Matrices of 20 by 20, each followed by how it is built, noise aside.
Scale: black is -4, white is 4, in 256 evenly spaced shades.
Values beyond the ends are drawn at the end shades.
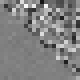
upper triangular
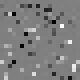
sparse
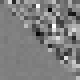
upper triangular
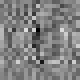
low rank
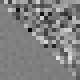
upper triangular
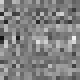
low rank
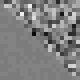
upper triangular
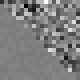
upper triangular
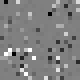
sparse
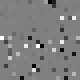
sparse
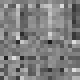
low rank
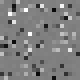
sparse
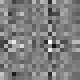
low rank
